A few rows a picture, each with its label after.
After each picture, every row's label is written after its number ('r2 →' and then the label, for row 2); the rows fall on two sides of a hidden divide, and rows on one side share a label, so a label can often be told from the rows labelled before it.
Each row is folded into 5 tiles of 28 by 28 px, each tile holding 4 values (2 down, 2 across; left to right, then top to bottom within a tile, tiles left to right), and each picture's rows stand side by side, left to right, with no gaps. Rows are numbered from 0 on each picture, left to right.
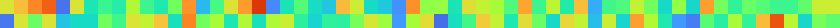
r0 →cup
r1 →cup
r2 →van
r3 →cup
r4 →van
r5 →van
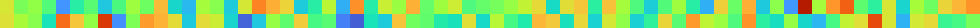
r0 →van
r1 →van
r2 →cup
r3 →cup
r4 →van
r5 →cup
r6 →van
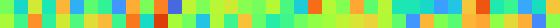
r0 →van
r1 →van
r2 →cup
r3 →van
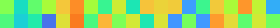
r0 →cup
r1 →cup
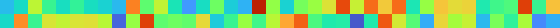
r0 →van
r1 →van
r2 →cup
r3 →cup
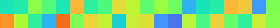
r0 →van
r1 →cup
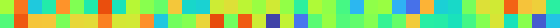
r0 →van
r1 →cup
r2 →cup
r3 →cup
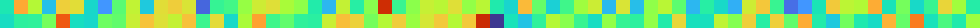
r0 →van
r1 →cup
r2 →cup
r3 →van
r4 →cup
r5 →van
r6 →cup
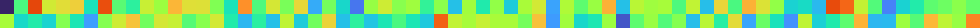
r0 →cup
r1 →cup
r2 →cup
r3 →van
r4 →cup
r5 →van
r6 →van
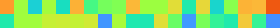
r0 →van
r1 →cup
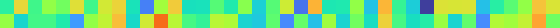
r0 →cup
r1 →van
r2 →cup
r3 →cup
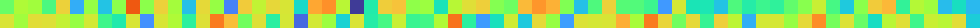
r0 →van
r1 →van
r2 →cup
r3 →cup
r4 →van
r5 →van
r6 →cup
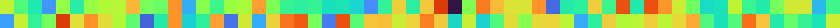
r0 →van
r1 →cup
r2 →van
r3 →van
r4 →cup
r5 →cup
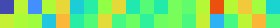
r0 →van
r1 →cup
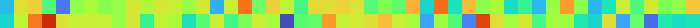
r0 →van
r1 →cup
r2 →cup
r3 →van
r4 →cup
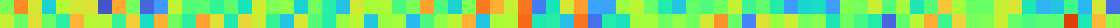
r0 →van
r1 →van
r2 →cup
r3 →cup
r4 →van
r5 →van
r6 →cup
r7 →van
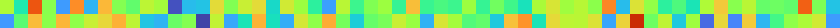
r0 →cup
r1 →cup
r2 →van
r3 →van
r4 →van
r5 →cup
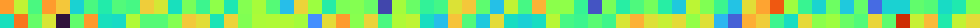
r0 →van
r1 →van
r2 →van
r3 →cup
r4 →van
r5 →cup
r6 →van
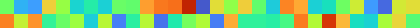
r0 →van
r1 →cup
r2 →van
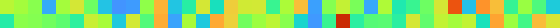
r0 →van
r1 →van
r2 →van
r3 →cup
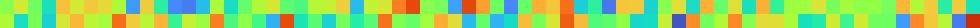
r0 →cup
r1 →van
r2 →cup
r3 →van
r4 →van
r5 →van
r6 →van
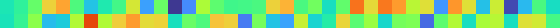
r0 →van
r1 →van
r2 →cup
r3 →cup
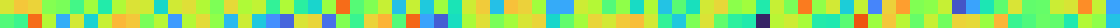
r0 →cup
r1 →cup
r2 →van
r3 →cup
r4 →van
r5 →cup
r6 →van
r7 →cup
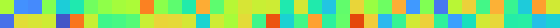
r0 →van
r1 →van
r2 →van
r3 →cup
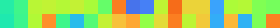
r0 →cup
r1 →van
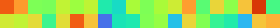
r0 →van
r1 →cup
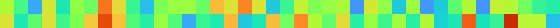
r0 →cup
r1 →cup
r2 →van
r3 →cup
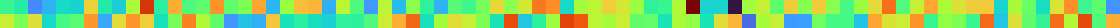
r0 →van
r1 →cup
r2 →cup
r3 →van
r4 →van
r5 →van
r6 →cup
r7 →cup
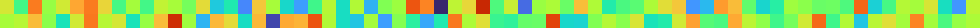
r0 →cup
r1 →van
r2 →van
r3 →van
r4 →cup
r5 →cup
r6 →van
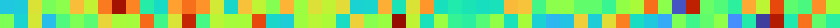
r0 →cup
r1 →cup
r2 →cup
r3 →cup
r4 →van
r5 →cup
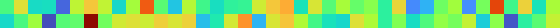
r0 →van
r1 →van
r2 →cup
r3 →cup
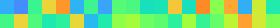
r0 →van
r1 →cup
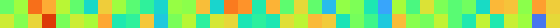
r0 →cup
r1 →cup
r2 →van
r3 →van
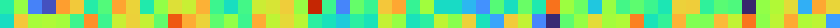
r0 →van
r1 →van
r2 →cup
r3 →van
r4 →van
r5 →van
